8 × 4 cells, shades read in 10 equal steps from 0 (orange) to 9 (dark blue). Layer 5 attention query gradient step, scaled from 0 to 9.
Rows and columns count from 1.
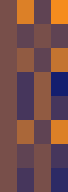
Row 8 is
5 7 5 8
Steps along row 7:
up down up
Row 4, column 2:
7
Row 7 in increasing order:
5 5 6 7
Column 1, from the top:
5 5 5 5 5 5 5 5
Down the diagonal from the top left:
5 6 6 9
